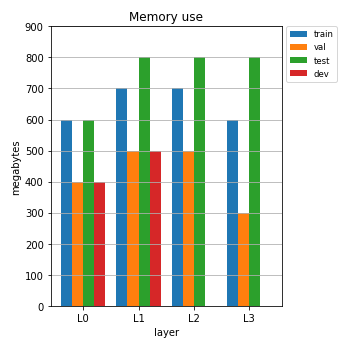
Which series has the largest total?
test
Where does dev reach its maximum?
L1
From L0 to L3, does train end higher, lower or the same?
the same
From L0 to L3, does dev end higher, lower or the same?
lower
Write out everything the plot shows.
Title: Memory use
x-axis: layer, ticks L0 L1 L2 L3
y-axis: megabytes, ticks 0 100 200 300 400 500 600 700 800 900
Legend: train, val, test, dev
Values:
train: 600 700 700 600
val: 400 500 500 300
test: 600 800 800 800
dev: 400 500 0 0
